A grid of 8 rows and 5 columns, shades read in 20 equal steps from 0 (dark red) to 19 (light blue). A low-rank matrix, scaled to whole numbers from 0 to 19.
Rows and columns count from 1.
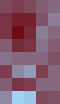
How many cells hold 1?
0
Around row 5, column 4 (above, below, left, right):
10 5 9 7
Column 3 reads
6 2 3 4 9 14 5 18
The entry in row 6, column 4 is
5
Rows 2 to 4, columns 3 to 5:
2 7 11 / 3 11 9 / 4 10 8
